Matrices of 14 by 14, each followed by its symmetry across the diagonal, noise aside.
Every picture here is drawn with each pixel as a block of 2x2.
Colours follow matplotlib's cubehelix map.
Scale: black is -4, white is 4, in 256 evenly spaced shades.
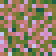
neither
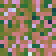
neither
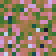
neither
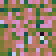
neither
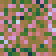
antisymmetric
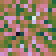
antisymmetric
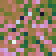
antisymmetric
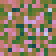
antisymmetric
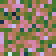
neither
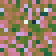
neither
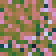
antisymmetric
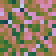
antisymmetric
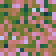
neither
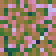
antisymmetric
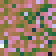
neither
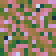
antisymmetric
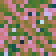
antisymmetric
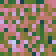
neither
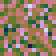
antisymmetric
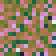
antisymmetric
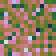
antisymmetric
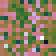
neither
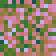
neither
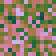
antisymmetric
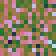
neither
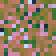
antisymmetric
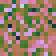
neither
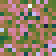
neither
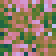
antisymmetric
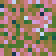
neither
